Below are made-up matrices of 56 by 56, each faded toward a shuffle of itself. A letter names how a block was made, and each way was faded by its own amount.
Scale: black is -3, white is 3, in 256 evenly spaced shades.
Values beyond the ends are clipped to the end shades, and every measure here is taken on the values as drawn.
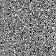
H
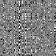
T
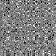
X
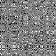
X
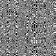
T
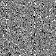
H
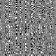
T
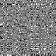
X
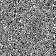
H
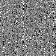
H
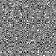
X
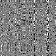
T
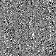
H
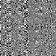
T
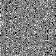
H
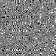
X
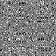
X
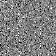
H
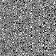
H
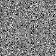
H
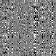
T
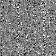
H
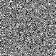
H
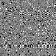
X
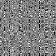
T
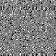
X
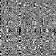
T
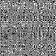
X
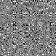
X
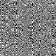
T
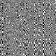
T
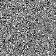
H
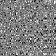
X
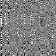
T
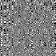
T
